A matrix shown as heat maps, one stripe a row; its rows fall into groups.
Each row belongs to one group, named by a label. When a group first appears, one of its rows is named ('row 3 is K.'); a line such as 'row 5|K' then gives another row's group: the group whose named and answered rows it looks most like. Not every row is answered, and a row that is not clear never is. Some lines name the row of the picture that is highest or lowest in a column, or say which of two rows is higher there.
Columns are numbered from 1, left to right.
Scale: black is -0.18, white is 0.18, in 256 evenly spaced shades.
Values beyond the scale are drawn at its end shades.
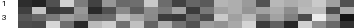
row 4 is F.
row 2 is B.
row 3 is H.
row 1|H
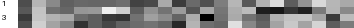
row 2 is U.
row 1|B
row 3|B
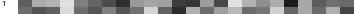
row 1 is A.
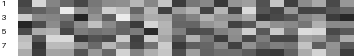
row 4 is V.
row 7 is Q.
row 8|Q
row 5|B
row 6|Q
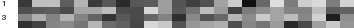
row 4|V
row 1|B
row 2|V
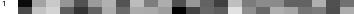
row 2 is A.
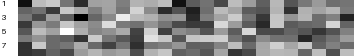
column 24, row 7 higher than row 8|No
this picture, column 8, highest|3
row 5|U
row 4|H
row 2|H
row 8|V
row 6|V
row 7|B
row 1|A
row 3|F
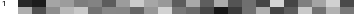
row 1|H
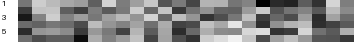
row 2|A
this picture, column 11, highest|2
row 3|U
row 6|F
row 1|U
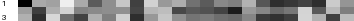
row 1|U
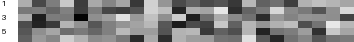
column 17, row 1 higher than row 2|Yes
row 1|Q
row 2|V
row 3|F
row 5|U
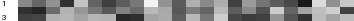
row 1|V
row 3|V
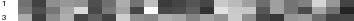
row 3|F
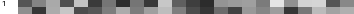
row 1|B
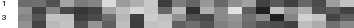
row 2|F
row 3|Q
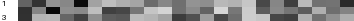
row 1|F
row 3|A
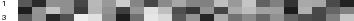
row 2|A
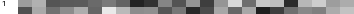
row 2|U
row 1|B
